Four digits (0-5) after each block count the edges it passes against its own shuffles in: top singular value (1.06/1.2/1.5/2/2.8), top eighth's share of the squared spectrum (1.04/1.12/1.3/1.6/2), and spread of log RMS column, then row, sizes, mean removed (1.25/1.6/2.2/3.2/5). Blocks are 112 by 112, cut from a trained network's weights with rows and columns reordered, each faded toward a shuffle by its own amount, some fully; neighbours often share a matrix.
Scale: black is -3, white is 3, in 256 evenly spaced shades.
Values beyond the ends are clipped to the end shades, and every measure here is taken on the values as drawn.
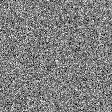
1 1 0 0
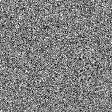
1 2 0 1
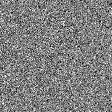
2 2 0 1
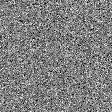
0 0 0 0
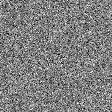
0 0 0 0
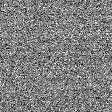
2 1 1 0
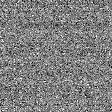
2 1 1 0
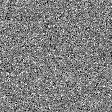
0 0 0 0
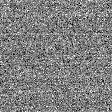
2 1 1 0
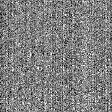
3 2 0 2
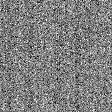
2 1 0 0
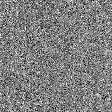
0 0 0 0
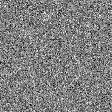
2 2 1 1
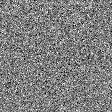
0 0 0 0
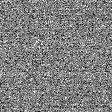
2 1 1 0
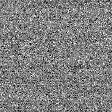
2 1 1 0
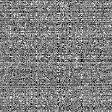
4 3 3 1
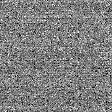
2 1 2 0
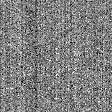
3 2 0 2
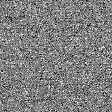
1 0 0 0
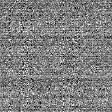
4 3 3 1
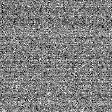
3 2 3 0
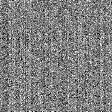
3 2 0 2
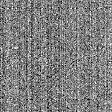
4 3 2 2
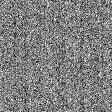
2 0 0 0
